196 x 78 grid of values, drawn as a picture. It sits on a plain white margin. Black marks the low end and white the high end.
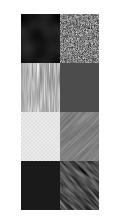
The table splits into 4 rows of 2 panels. Panel 1,1: very low, smooth, faint in contrast. Panel 1,2: middling, fine-grained, strong in contrast. Panel 2,1: high, streaked downward. Panel 2,2: low, flat. Panel 3,1: very high, checkered, faint in contrast. Panel 3,2: middling, slanting up to the right, faint in contrast. Panel 4,1: very low, flat. Panel 4,2: low, slanting down to the right.
